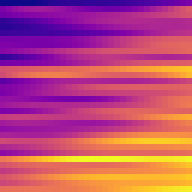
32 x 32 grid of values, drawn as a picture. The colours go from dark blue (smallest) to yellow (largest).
Average level on the scale: 50%. Slope: up to the bottom right. Histogram: bell-shaped. Ninth with the highest average: bottom right. Grain: streaks across.
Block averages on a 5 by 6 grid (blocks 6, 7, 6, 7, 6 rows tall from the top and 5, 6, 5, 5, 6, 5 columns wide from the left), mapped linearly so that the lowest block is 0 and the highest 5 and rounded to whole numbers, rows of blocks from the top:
0 0 1 1 1 2 | 1 2 2 3 3 3 | 1 1 2 2 3 3 | 2 2 2 3 4 4 | 3 4 4 4 5 5
